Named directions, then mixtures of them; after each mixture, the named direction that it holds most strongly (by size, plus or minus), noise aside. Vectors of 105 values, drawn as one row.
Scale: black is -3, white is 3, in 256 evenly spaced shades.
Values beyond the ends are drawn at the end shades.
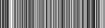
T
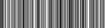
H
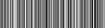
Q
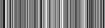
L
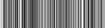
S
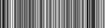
T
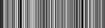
S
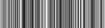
S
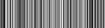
L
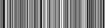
L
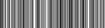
H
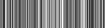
L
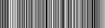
Q
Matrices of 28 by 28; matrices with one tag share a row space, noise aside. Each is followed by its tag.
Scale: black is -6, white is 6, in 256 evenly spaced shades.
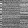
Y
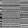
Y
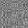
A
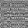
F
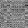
F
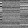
Y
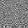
A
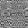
F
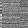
Y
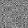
A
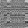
F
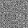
A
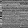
Y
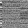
Y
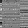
Y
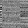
Y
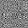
A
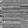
Y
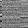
Y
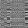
F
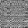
F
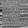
Y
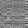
F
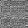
F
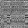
F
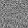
A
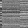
Y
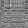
F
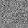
A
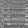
F
